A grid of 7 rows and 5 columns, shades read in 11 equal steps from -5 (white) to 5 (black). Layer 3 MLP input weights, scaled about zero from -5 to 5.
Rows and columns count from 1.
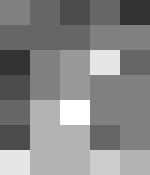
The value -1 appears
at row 3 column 3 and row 4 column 3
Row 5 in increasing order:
-5 -2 0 0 1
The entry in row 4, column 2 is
0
